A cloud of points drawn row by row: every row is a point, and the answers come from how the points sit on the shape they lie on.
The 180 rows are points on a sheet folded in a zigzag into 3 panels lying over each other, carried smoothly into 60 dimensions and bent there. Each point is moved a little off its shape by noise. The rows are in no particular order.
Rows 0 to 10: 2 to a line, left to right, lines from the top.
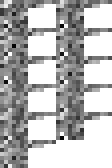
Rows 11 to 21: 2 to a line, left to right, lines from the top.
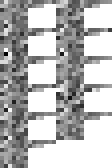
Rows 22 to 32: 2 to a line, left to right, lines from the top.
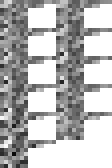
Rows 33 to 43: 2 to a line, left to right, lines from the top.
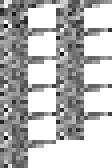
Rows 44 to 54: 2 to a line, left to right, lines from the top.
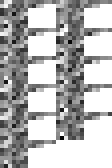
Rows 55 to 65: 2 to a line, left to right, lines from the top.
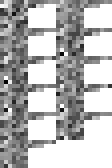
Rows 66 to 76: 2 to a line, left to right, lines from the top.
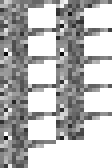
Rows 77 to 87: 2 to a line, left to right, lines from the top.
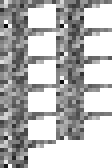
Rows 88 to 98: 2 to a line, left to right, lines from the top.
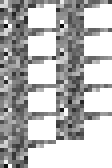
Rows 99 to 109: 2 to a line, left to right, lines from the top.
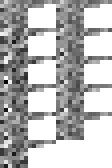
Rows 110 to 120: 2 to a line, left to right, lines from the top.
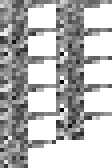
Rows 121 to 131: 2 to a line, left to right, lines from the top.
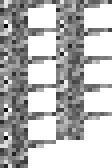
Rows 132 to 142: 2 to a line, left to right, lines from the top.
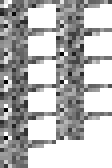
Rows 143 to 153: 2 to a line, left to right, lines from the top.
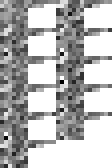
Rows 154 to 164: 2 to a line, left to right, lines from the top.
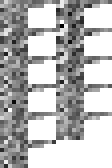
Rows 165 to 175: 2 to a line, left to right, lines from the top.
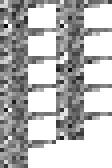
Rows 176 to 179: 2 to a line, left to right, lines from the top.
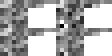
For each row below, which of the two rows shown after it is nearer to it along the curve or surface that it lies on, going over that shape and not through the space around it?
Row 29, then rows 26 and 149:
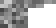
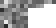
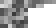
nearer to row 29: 149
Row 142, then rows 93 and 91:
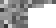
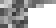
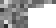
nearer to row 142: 91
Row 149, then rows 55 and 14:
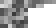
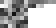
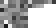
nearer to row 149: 55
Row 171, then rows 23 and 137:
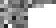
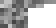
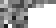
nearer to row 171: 137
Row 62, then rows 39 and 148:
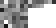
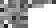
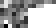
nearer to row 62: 39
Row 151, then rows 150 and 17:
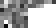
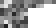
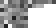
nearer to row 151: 17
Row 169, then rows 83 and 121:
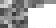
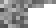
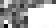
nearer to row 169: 83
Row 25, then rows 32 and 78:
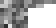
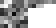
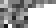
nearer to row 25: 32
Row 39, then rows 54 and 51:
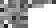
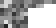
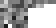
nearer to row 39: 51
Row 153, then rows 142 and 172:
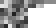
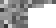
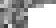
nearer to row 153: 172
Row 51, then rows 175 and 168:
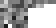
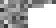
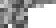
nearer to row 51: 175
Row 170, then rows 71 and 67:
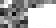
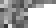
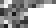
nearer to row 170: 67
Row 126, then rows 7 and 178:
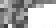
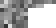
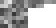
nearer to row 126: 7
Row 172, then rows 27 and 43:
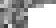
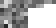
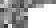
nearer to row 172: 43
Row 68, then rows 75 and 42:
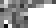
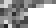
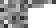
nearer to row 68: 42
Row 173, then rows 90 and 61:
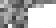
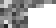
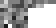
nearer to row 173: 90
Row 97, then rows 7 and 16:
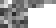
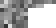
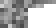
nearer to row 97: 16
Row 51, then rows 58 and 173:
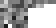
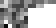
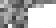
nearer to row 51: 58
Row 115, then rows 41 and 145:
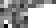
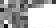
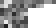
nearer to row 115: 41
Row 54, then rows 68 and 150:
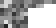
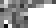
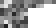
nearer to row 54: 150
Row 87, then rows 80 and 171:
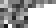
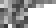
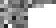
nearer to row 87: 171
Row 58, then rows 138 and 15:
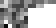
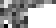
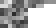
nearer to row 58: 138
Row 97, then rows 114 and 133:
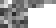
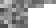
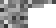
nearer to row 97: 114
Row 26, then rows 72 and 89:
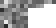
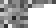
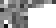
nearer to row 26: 72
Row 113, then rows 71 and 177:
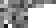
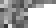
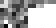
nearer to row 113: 177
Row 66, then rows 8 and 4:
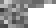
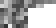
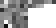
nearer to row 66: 8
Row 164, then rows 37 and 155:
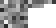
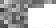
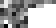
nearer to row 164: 155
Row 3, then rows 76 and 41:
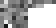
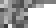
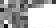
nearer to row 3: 41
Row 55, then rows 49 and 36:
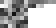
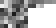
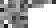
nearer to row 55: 49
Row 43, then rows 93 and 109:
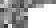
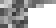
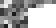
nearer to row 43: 109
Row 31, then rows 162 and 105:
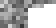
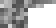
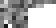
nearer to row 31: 162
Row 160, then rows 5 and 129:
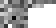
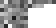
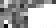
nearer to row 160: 5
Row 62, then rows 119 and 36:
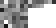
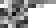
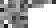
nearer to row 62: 36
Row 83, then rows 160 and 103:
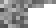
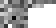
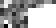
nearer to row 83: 160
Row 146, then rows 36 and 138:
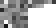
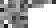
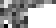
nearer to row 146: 36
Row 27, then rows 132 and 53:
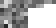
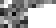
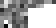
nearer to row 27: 132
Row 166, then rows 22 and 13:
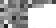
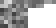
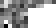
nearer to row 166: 13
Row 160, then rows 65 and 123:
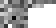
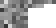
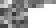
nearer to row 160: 65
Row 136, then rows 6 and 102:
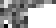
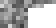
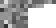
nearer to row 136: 102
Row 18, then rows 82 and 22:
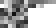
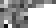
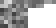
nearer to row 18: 22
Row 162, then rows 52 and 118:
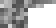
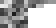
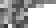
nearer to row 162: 52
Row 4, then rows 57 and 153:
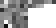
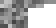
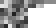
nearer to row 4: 153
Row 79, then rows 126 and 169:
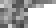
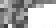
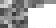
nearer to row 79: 169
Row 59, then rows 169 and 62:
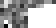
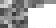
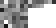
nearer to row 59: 62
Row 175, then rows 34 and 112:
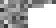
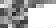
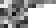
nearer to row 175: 112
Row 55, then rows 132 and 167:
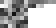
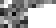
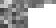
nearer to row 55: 132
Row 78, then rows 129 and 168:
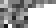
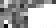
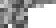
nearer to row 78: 129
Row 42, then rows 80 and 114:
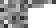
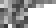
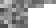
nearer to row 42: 80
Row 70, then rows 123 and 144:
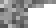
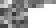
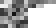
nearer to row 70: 123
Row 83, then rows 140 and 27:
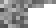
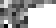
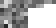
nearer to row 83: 27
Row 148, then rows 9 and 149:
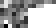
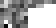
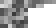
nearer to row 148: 9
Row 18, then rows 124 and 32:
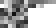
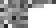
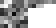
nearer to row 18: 32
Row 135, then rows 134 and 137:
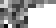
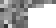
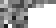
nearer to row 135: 137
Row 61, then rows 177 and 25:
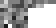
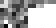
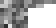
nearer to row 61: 177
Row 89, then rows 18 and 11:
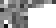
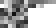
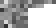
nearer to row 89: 11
